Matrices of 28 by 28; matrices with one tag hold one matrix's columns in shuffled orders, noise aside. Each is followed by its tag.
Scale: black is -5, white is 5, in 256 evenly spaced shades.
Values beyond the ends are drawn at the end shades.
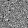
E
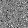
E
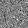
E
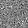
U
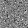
E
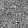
U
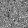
E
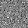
E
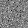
E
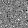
E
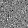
E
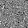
U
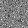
E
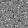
E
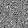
U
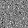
U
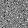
E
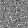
E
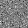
U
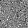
E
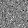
E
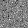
E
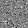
U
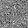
U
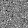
E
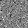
E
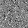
E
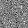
U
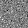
E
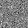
U
